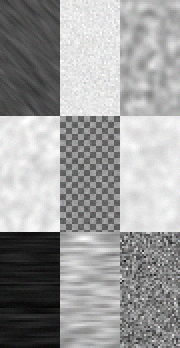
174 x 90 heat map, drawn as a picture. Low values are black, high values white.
The table splits into 3 rows of 3 panels. Panel 1,1: low, slanting down to the right, faint in contrast. Panel 1,2: very high, fine-grained, faint in contrast. Panel 1,3: high, blotchy. Panel 2,1: very high, blotchy, faint in contrast. Panel 2,2: middling, checkered, strong in contrast. Panel 2,3: very high, blotchy, faint in contrast. Panel 3,1: very low, streaked across, faint in contrast. Panel 3,2: high, streaked across. Panel 3,3: middling, fine-grained, strong in contrast.
